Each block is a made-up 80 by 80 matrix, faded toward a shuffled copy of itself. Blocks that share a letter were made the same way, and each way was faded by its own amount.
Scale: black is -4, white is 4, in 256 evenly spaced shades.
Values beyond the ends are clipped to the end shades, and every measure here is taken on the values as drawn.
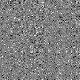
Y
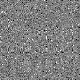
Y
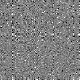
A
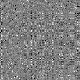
A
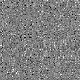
Y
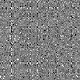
A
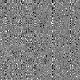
A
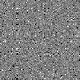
Y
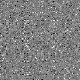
Y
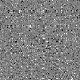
Y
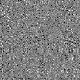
Y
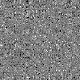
Y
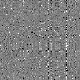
A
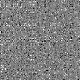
Y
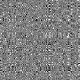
A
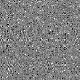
Y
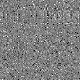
Y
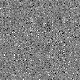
Y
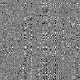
A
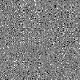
Y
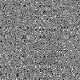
Y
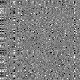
A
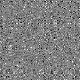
Y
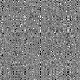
A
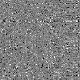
Y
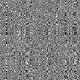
A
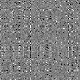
A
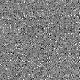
Y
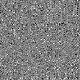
Y
